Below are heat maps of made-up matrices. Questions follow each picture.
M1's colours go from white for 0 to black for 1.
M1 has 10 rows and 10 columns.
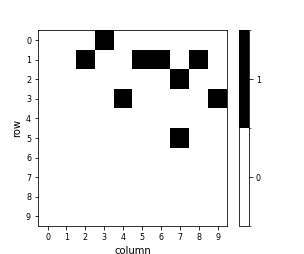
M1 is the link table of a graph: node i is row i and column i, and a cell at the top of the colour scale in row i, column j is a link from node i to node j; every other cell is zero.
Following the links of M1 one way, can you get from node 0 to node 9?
yes
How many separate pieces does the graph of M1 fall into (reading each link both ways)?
2
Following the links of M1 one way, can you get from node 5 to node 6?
no
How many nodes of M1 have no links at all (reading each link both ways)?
0
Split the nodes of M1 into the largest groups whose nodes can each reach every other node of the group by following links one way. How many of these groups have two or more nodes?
0
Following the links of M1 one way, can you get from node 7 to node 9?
no
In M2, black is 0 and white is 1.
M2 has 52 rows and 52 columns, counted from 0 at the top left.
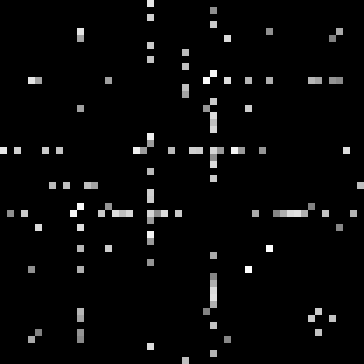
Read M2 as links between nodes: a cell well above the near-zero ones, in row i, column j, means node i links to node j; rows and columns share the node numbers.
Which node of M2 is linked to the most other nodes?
node 30
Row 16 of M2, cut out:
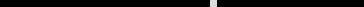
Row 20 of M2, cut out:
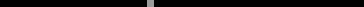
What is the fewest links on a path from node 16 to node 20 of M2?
3
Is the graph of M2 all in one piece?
no
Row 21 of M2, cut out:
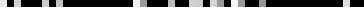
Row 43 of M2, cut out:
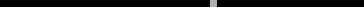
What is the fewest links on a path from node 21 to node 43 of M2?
2
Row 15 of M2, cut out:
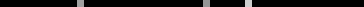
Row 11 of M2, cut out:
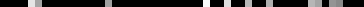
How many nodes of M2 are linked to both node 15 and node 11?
2
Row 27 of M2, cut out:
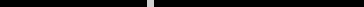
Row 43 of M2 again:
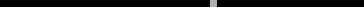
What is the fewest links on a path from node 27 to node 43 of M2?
3
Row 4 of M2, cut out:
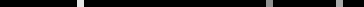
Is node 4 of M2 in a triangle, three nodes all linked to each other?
yes
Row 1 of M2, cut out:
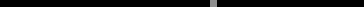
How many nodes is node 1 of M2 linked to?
1
